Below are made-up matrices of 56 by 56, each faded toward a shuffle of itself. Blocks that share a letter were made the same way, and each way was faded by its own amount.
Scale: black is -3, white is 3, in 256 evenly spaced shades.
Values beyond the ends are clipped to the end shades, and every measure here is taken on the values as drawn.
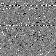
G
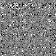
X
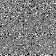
G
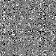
X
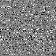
G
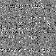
X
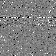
G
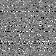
G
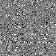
X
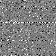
G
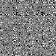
X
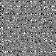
X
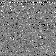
G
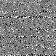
G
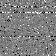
G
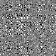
X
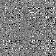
X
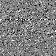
G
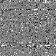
X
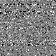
G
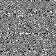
G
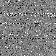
G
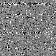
G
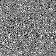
G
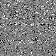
G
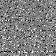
G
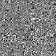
X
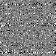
X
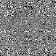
X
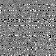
X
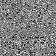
G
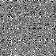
X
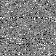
G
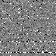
G
